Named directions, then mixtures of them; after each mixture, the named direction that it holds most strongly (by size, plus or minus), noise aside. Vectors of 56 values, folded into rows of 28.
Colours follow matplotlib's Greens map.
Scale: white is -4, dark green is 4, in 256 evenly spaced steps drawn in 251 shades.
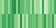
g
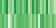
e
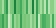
e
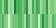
e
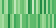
e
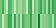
e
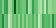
e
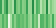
e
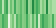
e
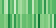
e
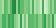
g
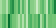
e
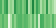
e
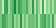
g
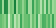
e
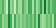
e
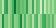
g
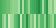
g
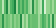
g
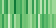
e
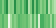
e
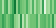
g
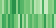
g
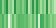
e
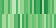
g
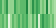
e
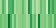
e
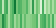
g
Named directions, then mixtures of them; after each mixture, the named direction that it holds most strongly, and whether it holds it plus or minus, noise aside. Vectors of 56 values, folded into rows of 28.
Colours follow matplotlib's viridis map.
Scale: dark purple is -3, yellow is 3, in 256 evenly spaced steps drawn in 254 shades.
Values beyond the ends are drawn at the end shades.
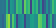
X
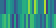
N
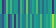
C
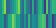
N, minus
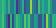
X, minus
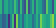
C, plus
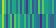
C, minus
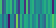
C, plus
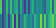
C, plus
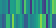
X, plus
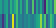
N, minus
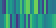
N, plus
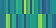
X, plus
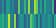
N, plus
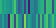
N, minus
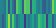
X, plus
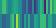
N, minus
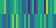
N, minus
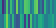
X, plus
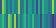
C, minus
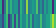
C, plus
